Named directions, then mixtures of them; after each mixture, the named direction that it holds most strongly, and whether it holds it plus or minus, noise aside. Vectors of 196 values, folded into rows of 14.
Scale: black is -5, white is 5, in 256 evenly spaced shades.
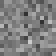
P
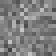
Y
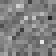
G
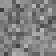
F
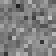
G, minus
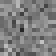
Y, minus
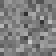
P, plus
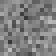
Y, minus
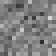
G, minus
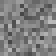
Y, minus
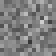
P, minus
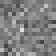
Y, plus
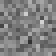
P, minus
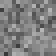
F, plus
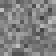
F, minus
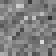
G, plus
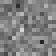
G, minus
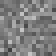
Y, plus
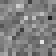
G, plus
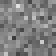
G, plus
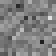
G, minus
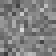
Y, plus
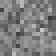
F, plus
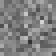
P, minus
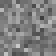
F, minus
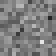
G, plus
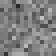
F, plus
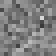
F, plus
